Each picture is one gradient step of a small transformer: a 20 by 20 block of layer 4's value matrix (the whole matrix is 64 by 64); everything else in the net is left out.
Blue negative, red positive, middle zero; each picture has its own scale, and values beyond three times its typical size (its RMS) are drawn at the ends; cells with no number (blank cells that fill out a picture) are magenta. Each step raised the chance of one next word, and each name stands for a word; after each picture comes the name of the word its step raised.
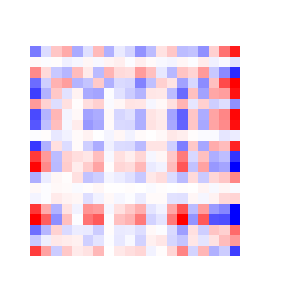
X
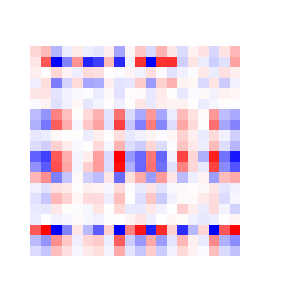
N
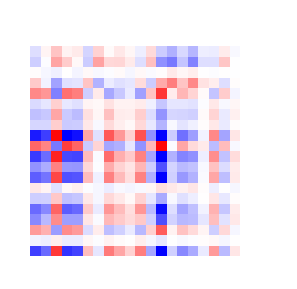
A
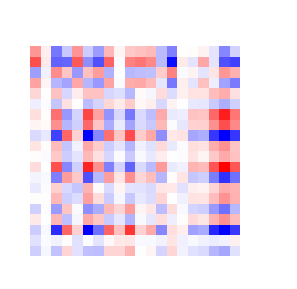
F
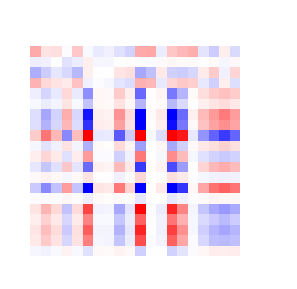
F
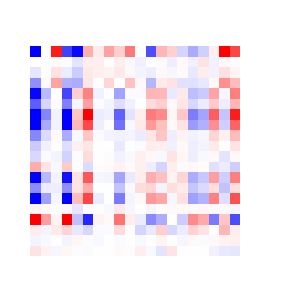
X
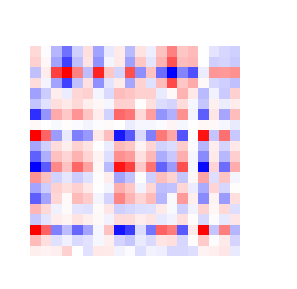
F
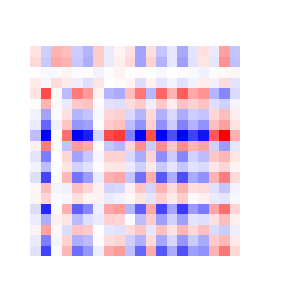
A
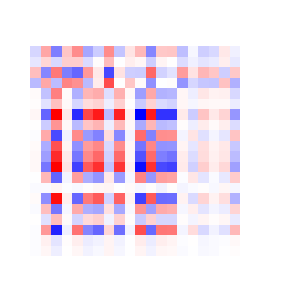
F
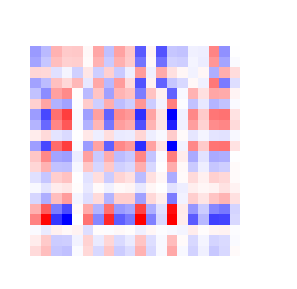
X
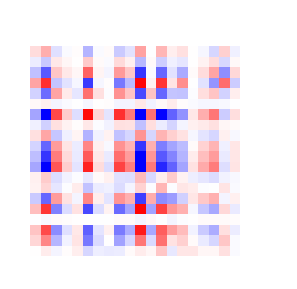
F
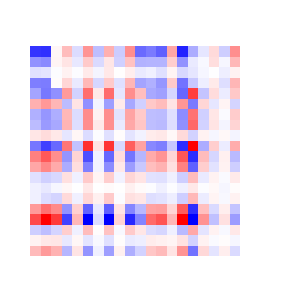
X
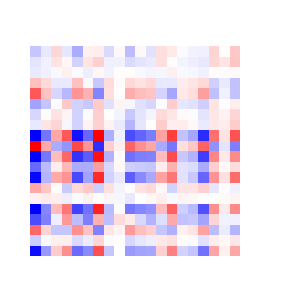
A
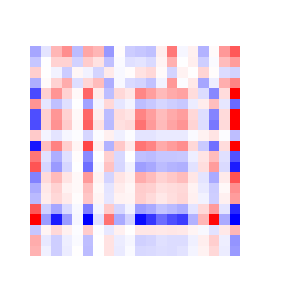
X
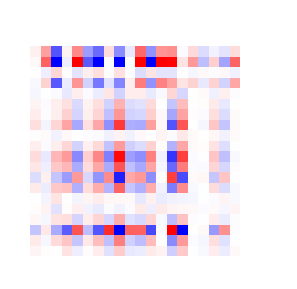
N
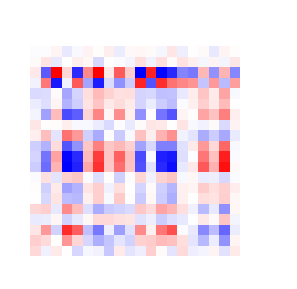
F
